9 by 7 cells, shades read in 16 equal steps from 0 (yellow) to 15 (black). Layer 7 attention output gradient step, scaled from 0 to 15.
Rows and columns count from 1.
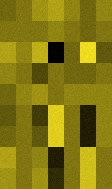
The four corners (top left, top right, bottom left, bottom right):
8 6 5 7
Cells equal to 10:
1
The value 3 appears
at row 3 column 3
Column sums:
59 61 61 66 63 60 61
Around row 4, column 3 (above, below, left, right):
3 5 7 7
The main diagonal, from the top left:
8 7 3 7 6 13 6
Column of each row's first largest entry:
1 6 4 3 1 6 6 4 4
